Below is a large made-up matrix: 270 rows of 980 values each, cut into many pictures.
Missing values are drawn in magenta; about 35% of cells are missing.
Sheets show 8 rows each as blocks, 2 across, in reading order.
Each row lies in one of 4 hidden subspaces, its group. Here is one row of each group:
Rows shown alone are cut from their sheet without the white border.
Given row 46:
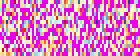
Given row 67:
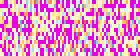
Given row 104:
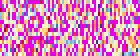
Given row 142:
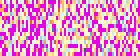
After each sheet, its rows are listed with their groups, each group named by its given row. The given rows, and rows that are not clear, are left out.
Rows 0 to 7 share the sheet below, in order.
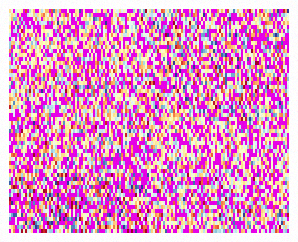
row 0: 142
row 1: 104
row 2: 67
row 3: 142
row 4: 46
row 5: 104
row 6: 142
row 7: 142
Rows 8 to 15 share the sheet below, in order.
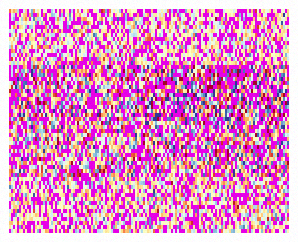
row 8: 104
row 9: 142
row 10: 104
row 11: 46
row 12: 104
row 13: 67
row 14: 67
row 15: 104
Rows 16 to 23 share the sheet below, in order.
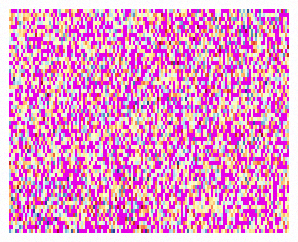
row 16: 142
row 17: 142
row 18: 104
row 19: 67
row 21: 142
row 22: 46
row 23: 142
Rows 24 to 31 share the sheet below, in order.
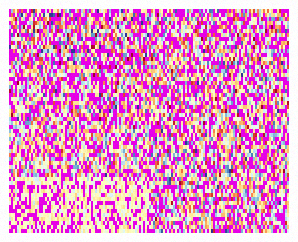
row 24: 142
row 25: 142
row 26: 142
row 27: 104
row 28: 142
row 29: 46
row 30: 67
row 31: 142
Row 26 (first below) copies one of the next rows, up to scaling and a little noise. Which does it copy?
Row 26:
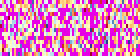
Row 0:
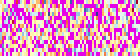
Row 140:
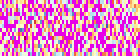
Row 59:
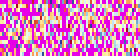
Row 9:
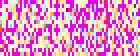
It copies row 9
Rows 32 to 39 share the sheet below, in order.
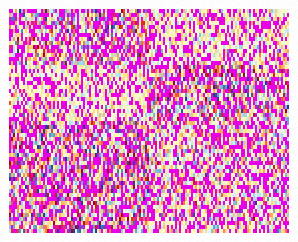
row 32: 46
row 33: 142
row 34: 104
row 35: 67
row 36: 104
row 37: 46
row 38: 104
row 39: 142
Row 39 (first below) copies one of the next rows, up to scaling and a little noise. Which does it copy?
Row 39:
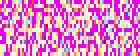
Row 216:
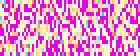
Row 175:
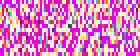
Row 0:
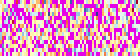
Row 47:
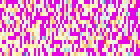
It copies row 47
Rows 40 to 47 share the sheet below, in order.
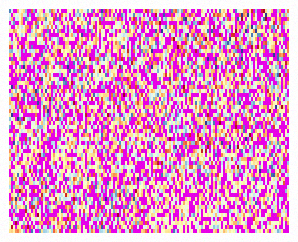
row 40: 104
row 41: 46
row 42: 46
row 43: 142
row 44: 142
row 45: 142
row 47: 142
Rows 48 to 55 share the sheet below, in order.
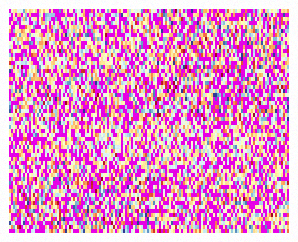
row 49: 46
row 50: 104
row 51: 67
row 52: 67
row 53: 104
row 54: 67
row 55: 142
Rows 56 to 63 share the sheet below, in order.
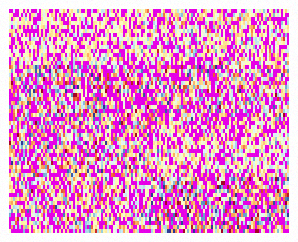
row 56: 104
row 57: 46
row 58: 67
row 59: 142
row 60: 46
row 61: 46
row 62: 46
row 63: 104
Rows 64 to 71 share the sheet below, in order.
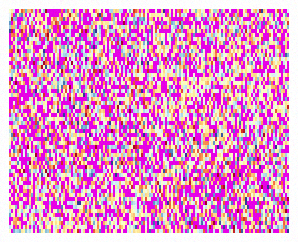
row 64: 46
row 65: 46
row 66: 46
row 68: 104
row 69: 142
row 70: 142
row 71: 67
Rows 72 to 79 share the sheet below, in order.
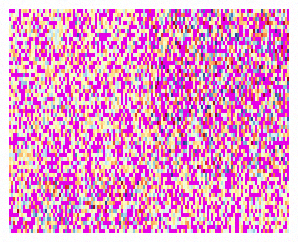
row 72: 142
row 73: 104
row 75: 46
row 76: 104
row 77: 46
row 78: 67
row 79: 142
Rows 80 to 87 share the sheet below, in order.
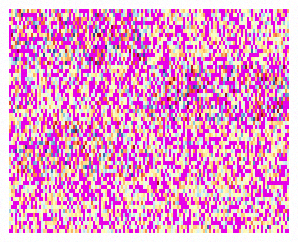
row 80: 46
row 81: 104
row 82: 142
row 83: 104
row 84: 142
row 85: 142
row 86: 46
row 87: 67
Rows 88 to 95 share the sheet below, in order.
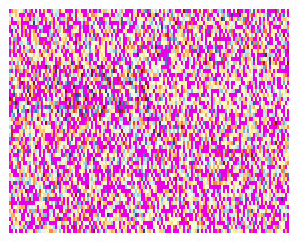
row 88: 104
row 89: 67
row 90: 67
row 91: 142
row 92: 46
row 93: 46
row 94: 142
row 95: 46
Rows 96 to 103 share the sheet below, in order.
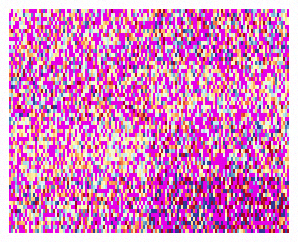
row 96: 104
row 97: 46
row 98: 46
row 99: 104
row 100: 104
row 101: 142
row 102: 67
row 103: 46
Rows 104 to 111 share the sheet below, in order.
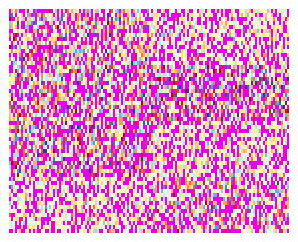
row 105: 142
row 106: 46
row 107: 46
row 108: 46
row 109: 142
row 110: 142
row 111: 67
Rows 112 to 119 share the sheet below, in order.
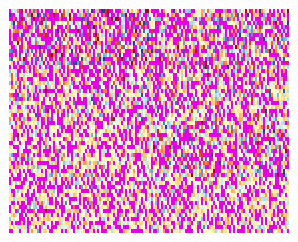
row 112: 104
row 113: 46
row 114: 46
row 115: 67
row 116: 142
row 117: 142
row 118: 67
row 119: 46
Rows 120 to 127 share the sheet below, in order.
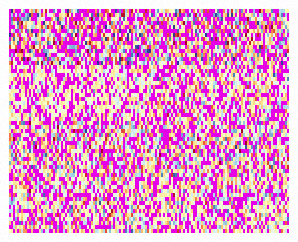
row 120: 142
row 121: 67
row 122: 104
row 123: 142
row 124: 142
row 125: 142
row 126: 142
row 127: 67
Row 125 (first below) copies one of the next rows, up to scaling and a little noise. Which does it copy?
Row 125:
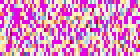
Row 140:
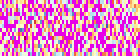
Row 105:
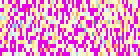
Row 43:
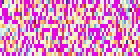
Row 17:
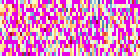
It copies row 17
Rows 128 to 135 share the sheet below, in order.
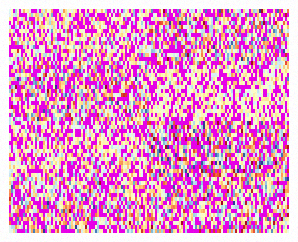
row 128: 46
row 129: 46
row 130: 46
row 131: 46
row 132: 104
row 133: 104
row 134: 46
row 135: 104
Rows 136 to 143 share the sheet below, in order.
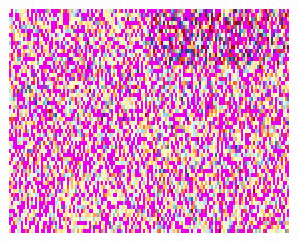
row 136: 67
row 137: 142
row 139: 142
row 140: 142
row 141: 104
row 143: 46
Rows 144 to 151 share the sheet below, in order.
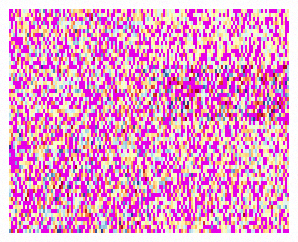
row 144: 67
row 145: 46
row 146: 142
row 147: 104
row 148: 142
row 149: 142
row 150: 104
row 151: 142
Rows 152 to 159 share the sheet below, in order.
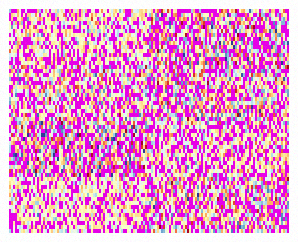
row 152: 67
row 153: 46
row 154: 142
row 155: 104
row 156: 46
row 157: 46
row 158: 46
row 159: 104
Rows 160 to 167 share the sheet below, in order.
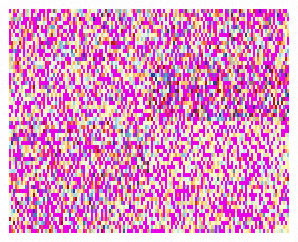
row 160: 142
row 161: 67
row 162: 46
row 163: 142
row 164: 104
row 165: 142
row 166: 67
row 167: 104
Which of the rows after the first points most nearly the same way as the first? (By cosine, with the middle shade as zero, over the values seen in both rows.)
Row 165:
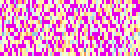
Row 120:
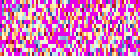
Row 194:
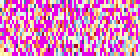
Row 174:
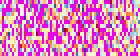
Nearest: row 194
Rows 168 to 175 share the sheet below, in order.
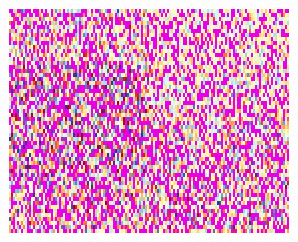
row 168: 142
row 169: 142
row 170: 46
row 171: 67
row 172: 142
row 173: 104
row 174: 67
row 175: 142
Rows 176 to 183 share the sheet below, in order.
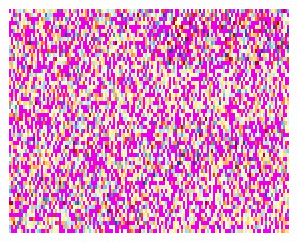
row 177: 104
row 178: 142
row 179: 46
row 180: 67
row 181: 142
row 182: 142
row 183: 67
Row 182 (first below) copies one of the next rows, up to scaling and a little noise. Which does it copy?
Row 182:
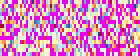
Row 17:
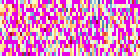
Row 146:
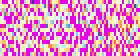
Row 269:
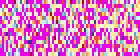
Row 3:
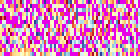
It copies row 146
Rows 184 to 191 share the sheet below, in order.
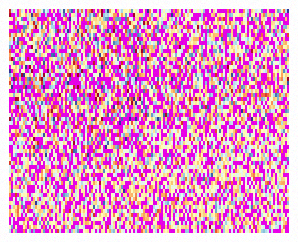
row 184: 104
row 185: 104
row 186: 104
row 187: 46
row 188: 67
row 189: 142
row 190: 46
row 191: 67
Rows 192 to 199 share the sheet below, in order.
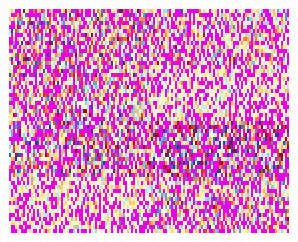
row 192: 46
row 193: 142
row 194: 142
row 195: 104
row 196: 67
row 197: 67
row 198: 104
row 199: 67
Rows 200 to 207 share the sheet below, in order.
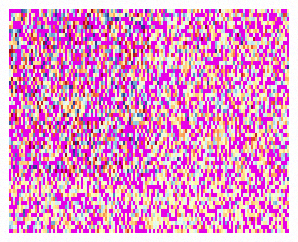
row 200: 104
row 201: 142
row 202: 46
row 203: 104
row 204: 67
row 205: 46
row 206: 142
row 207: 104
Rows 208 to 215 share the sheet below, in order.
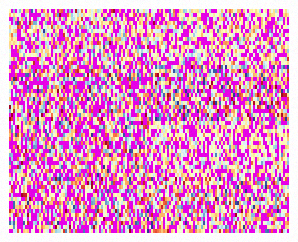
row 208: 142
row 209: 104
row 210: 67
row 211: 46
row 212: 142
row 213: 104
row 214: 67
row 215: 142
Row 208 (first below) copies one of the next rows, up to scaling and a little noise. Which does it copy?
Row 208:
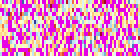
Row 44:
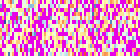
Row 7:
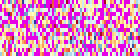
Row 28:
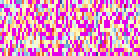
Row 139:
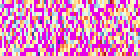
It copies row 7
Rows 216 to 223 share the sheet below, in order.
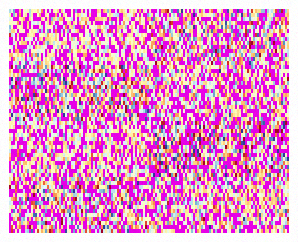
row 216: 142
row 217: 142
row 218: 46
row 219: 46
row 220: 46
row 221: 142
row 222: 67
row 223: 67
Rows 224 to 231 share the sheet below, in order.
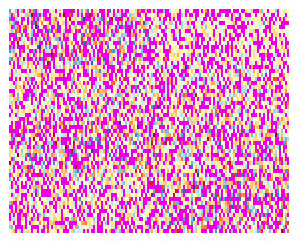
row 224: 104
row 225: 46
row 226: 46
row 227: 46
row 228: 67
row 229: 104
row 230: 104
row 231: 67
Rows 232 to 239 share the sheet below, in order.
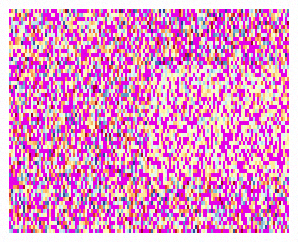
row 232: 46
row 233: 46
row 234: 46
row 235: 46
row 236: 142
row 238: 46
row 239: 104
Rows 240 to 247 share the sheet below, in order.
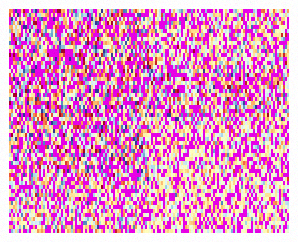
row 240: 67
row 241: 46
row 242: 104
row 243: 67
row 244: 46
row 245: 67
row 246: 104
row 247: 104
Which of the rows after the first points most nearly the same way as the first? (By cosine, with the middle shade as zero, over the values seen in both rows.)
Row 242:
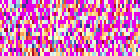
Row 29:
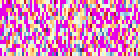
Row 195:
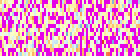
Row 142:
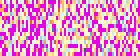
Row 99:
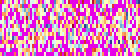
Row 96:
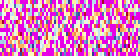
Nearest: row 195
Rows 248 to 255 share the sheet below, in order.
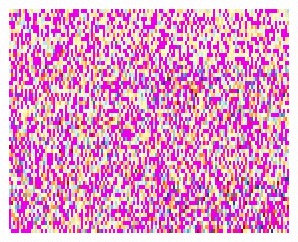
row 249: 46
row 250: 46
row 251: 46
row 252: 142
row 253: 142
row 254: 142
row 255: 104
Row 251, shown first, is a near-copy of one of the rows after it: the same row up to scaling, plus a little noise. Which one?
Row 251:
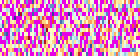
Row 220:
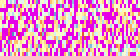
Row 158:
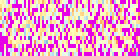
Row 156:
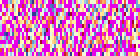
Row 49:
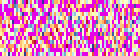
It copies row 156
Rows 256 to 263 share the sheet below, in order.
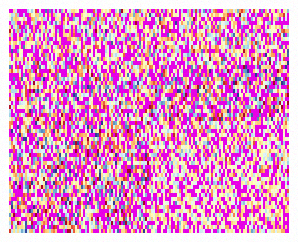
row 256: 46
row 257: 67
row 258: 67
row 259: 104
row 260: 67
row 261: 104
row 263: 46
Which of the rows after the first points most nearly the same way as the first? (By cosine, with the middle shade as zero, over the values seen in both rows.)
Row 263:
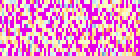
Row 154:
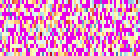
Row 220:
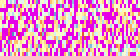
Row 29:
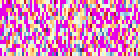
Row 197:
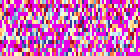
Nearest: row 220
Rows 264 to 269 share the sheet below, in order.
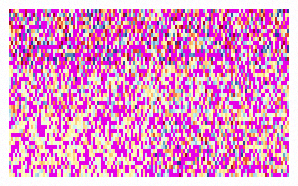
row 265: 104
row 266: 142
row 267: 67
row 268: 67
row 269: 142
